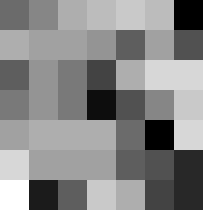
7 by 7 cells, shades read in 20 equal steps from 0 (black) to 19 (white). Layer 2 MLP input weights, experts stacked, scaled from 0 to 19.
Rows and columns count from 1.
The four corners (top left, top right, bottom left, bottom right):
8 0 19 3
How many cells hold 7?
4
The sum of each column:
84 71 75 71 69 63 59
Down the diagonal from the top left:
8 12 9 1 8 6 3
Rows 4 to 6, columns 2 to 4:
11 9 1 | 13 13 13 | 12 12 12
